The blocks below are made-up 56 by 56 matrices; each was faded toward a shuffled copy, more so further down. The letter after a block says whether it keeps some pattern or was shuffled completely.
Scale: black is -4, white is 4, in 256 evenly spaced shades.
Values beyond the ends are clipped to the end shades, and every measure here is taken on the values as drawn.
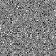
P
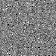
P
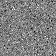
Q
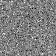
Q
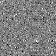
P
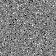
Q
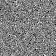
Q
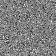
Q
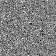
Q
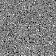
P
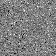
Q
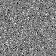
Q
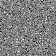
Q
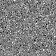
Q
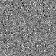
P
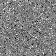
Q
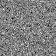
Q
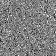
Q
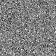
Q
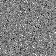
Q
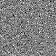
P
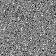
Q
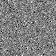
Q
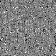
P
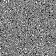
Q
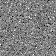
Q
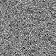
P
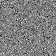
Q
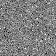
Q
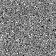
Q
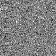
P
